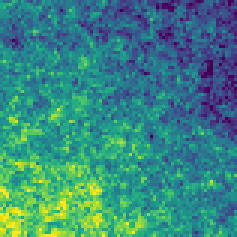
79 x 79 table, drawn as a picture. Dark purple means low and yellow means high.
No single row or column stands out from its neighbours. The halves do not mirror each other. The bottom left is the ninth with the highest average. There is an overall slope up to the bottom left.
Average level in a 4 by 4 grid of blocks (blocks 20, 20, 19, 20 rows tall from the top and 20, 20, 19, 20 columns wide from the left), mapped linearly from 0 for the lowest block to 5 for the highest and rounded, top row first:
2 1 0 0 / 3 2 1 0 / 4 3 3 2 / 5 5 3 2
